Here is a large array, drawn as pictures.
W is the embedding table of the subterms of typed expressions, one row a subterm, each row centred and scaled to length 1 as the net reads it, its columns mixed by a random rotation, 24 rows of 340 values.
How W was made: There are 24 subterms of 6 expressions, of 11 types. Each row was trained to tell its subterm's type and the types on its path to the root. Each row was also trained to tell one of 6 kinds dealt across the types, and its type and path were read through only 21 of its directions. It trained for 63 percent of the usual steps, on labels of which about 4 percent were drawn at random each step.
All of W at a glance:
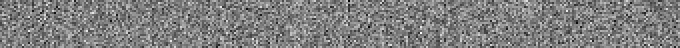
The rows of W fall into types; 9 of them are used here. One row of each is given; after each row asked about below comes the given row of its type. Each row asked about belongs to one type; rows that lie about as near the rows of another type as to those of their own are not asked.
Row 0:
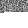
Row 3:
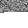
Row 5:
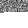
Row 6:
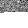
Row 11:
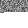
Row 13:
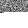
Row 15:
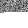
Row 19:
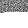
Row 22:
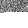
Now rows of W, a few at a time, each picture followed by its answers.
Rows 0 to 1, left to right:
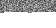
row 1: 5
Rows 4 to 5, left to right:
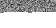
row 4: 22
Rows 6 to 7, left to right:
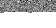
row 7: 15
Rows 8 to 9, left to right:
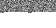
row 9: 15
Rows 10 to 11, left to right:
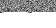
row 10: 19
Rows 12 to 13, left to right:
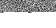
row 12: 5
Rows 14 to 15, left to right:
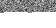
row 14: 6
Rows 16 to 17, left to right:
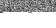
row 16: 13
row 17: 5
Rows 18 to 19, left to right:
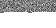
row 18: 22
